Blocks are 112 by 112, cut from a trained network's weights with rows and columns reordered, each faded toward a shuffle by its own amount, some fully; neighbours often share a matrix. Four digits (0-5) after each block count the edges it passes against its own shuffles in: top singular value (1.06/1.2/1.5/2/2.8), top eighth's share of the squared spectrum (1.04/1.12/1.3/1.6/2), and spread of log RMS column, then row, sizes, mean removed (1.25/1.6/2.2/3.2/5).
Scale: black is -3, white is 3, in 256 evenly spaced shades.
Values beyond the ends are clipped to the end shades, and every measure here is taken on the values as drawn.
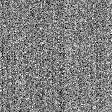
3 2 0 0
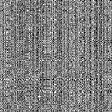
5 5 3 3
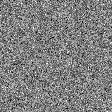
0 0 0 0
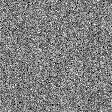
1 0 0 0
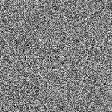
4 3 0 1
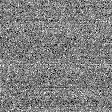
2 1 0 0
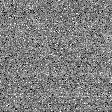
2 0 0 0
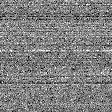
4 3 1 2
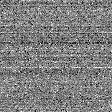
4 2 0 2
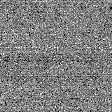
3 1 0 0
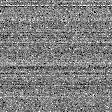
4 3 0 2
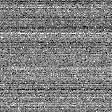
5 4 1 3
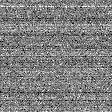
4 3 0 2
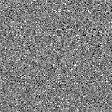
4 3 1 2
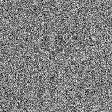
3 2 1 0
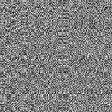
5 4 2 3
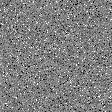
0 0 0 0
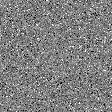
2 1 0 0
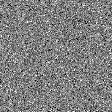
3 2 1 1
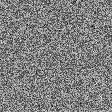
1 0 0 0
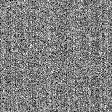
3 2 0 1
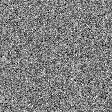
0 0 0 0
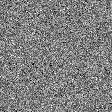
0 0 0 0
